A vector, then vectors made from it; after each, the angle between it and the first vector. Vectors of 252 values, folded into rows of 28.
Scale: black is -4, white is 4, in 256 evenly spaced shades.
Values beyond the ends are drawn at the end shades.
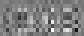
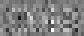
nearly parallel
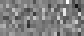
orthogonal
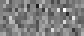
partly aligned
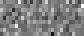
orthogonal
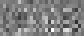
nearly parallel
